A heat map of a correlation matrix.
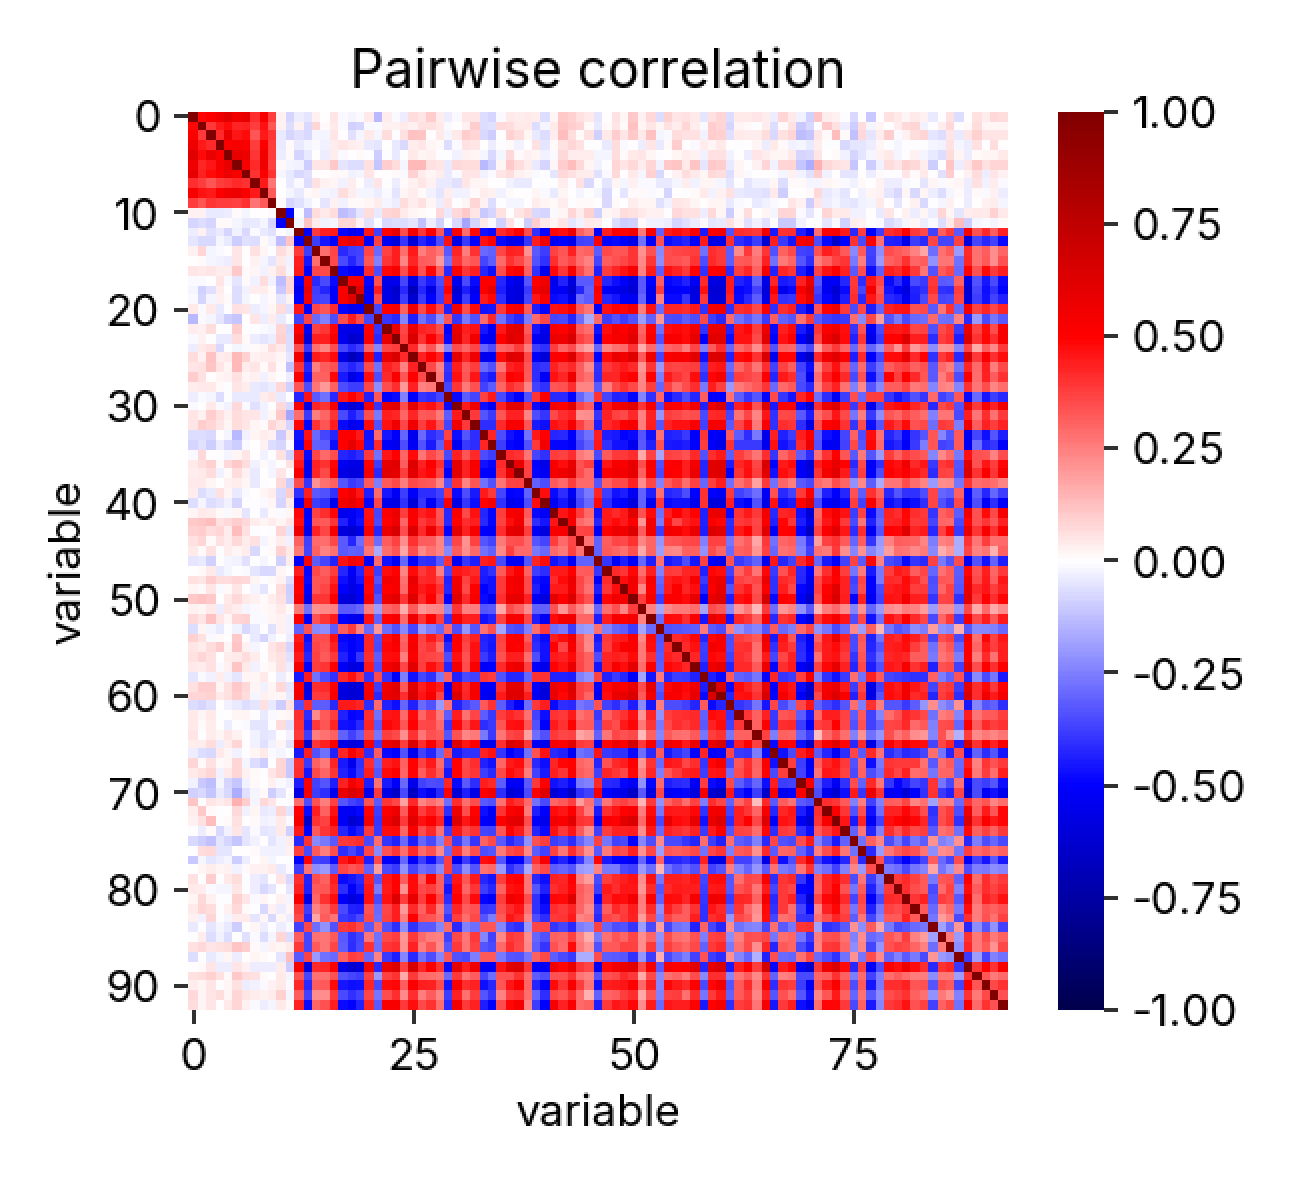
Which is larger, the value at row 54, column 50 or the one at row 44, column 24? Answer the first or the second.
the first
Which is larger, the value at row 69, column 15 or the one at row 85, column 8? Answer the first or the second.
the second
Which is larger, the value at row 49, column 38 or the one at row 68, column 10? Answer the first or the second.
the first
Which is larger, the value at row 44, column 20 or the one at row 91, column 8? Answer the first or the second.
the first
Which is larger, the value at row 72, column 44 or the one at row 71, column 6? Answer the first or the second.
the first
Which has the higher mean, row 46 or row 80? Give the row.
80
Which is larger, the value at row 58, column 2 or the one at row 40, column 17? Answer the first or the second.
the second
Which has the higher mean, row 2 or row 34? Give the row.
2
